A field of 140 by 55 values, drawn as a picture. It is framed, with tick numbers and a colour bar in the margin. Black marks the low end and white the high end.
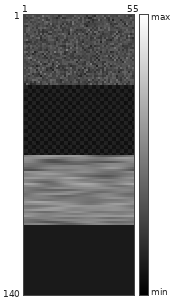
The table splits into 4 rows of 1 panel. Panel 1,1: low, fine-grained. Panel 2,1: very low, checkered, faint in contrast. Panel 3,1: middling, streaked across. Panel 4,1: very low, flat.
